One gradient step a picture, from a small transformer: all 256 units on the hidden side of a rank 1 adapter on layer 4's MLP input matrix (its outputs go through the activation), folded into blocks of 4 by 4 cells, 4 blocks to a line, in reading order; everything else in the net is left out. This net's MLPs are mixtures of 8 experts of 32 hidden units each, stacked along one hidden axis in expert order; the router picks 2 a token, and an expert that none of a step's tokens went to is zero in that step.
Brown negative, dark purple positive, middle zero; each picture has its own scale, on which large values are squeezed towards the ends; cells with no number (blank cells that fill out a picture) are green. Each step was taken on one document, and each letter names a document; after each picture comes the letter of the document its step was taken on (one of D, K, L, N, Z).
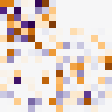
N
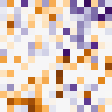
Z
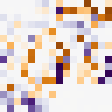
Z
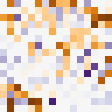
Z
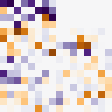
N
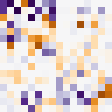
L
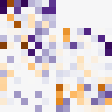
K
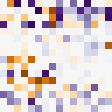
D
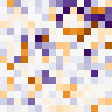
D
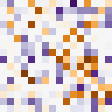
D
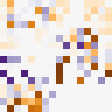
Z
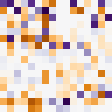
L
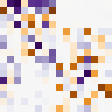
K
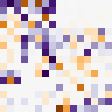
K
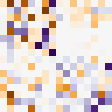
L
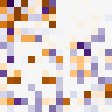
L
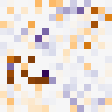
D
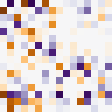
L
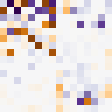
N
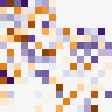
K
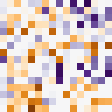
Z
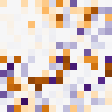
Z
